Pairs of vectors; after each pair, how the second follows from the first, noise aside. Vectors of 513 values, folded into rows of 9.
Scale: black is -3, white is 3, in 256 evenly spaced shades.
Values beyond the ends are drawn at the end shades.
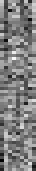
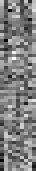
copied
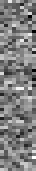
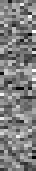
negated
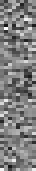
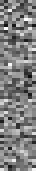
copied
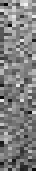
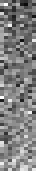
negated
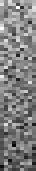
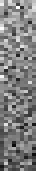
copied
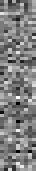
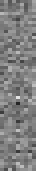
shrunk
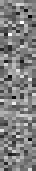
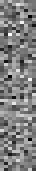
copied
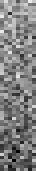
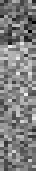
wrapped around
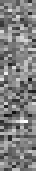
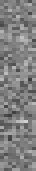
shrunk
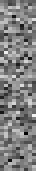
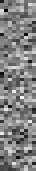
wrapped around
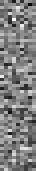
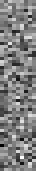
wrapped around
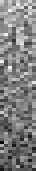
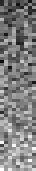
negated
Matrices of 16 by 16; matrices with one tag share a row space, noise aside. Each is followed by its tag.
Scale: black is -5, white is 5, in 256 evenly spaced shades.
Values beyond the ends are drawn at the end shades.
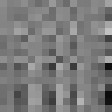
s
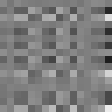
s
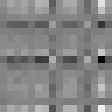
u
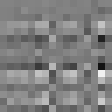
u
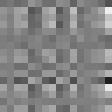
s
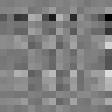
s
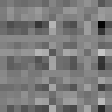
u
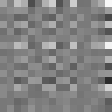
s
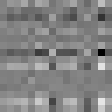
u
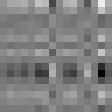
u
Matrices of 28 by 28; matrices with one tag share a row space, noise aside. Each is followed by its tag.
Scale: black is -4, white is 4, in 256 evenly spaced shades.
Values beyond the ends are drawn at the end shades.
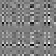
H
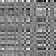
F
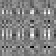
H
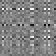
H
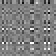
H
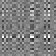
H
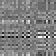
F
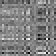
F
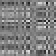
F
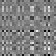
H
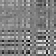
F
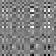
H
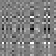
H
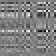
F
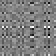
H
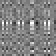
H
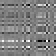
F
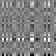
H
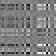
F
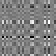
H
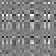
H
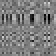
H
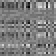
F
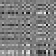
F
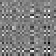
H
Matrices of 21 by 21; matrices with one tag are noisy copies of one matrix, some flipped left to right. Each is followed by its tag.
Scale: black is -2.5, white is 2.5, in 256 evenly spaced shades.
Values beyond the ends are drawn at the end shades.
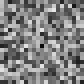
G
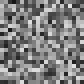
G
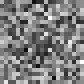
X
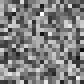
G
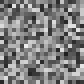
G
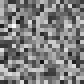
G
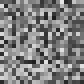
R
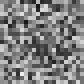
X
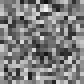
X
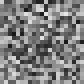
X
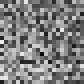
R
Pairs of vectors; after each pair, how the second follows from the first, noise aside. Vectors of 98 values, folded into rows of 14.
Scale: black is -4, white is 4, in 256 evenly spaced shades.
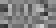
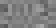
shrunk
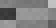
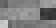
reversed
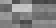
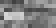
wrapped around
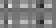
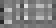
wrapped around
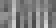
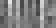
reversed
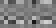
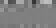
partly zeroed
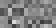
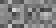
wrapped around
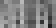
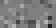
partly zeroed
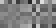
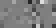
partly zeroed
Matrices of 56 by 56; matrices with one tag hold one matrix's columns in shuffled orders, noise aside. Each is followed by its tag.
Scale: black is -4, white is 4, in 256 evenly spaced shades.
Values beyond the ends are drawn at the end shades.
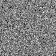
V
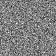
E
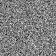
E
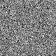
V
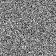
E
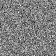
V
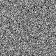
V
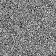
V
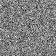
V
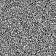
E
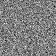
E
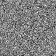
V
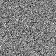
E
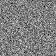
E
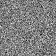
E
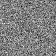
E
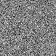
E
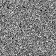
V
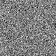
V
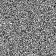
E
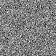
V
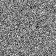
V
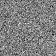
E
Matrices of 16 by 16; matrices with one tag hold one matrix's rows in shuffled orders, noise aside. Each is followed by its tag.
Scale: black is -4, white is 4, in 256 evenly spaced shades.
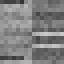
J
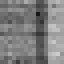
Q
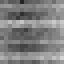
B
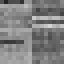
J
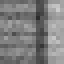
Q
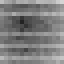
B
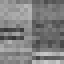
J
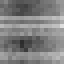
B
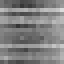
B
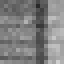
Q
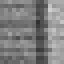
Q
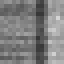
Q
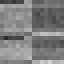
J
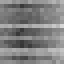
B
